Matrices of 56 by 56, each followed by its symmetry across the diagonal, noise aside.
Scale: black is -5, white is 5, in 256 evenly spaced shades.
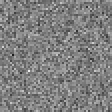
neither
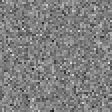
neither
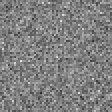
symmetric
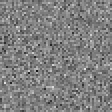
neither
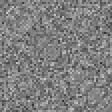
symmetric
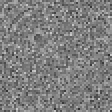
symmetric
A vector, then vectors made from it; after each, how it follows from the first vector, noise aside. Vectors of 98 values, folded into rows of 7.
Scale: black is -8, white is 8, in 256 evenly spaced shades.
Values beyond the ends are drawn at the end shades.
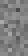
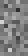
scaled up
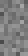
wrapped around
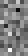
scaled up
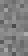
wrapped around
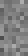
wrapped around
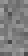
wrapped around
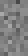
wrapped around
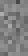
wrapped around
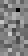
scaled up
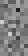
scaled up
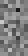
scaled up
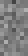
wrapped around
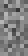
scaled up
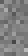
wrapped around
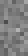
wrapped around
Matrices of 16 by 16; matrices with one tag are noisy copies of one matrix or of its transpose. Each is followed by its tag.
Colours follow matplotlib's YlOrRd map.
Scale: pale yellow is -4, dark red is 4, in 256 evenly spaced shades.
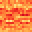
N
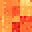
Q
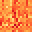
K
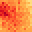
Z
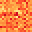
K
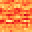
N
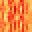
N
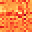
K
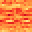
N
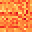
K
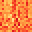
K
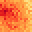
Z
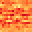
N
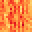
N
